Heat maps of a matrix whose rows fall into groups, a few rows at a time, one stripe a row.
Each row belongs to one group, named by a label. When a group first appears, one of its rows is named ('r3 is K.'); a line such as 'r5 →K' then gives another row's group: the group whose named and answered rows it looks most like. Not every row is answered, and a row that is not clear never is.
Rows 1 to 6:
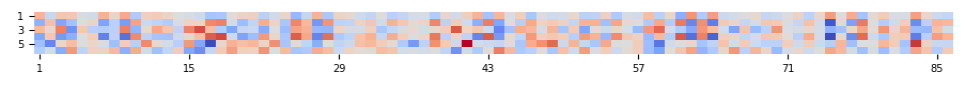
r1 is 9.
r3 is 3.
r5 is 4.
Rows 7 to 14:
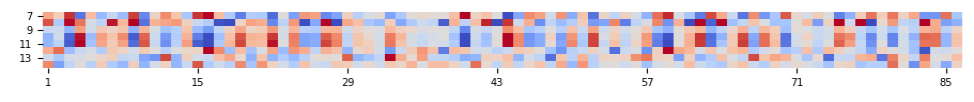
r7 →3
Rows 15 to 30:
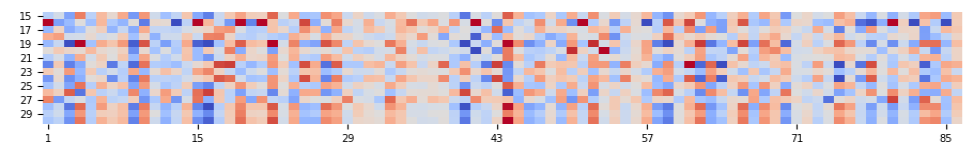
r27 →4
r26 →3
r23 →3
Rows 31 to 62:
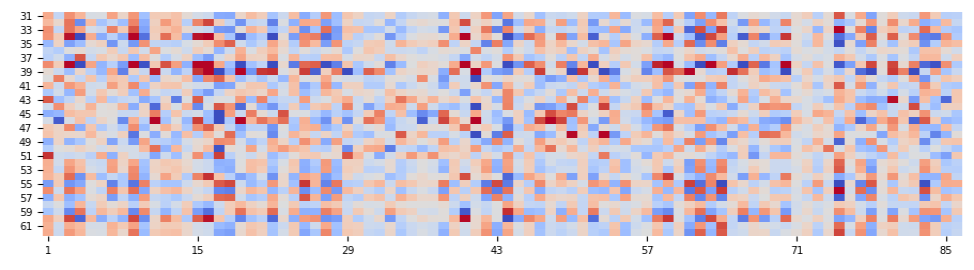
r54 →3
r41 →9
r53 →9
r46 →4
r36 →4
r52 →9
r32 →3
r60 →3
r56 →9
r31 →9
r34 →3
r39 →4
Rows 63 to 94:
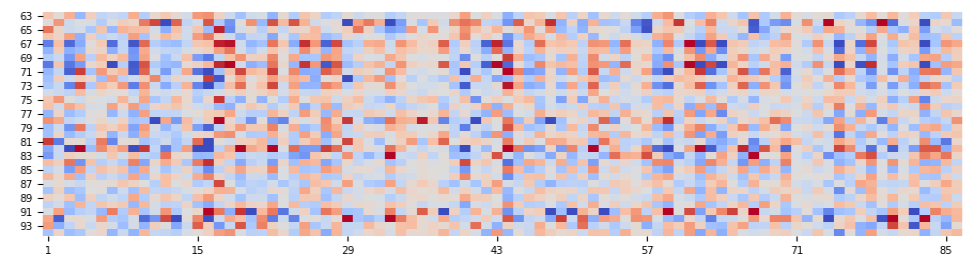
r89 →3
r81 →4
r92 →4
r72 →4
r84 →3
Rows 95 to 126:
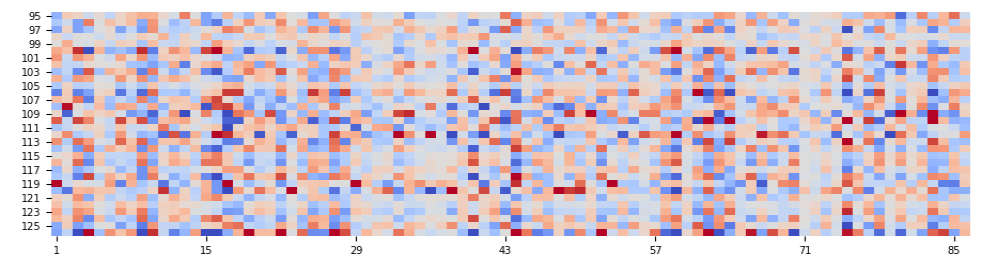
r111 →4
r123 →9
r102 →4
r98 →4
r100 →3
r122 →9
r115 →3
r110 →9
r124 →3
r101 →9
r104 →9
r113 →9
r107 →3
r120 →4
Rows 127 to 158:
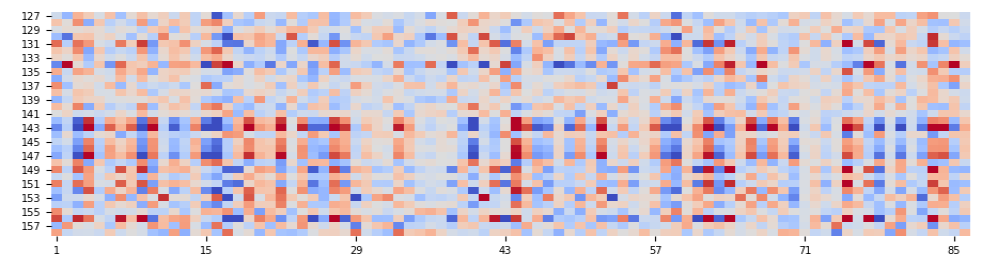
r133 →3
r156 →9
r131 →9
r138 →9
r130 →4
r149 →9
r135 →9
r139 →4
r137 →4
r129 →4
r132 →3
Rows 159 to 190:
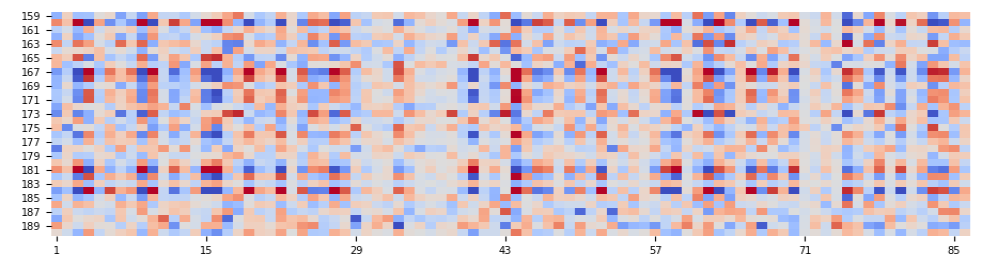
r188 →4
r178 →4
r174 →3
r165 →3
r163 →9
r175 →4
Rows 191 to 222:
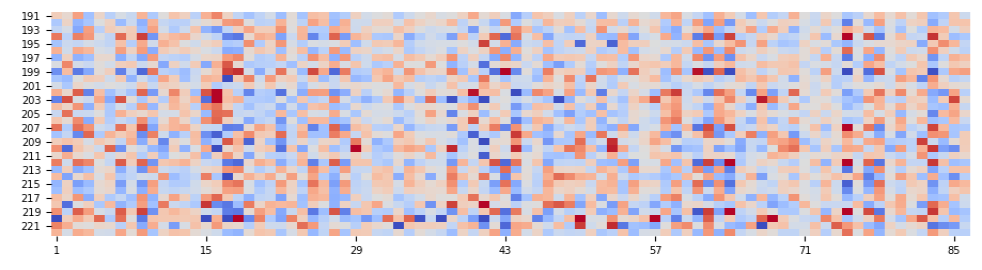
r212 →9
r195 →4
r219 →9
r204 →3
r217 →3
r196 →9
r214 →4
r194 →9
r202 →3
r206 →3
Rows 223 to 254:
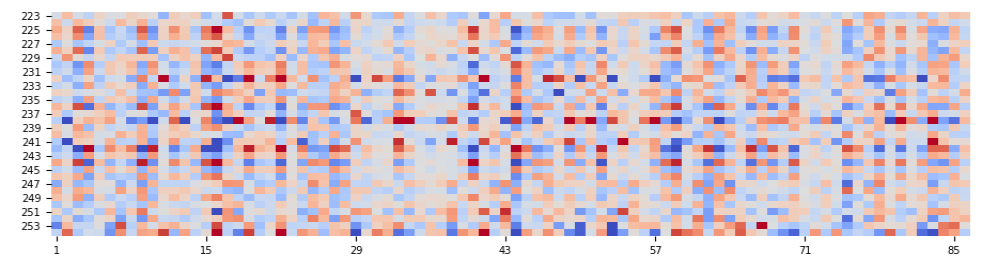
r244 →3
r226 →3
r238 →4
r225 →3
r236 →3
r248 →9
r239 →3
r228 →3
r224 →9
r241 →4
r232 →4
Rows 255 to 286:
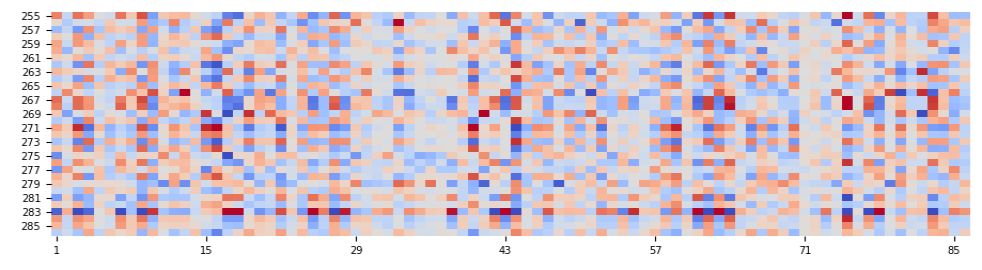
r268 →9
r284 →9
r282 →3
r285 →9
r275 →4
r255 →9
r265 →3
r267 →9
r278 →3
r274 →3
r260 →4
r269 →4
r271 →3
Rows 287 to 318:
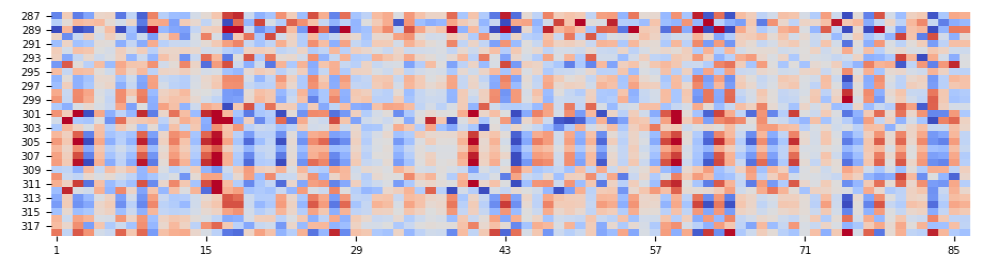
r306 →3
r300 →4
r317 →3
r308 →3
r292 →9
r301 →3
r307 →3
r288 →4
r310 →4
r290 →4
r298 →9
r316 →9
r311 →3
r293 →4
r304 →3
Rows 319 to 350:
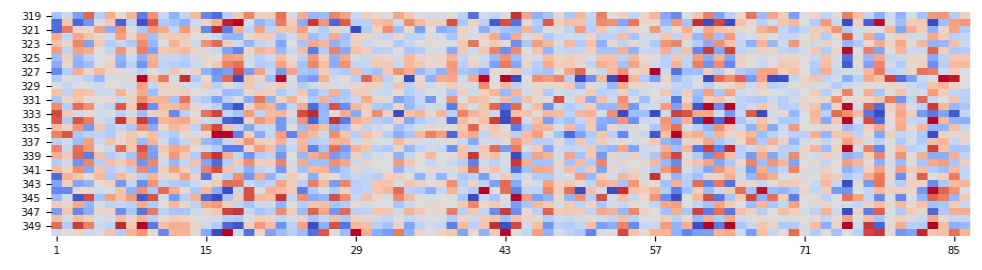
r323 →3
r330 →9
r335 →3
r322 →9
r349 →9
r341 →3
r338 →9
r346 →3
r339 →3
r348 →9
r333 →4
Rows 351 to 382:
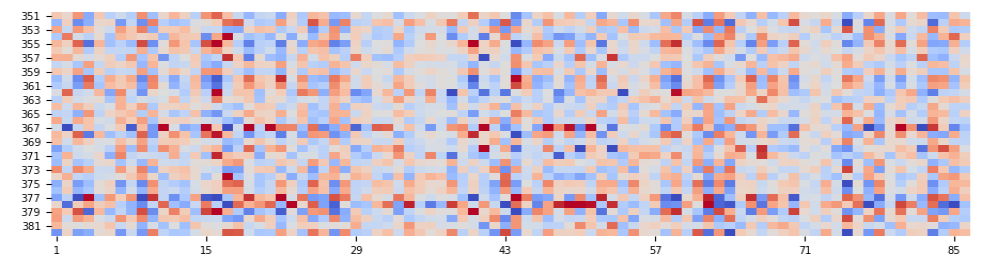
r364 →9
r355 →3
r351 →3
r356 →3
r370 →4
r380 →9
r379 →3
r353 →9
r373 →9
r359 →3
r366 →9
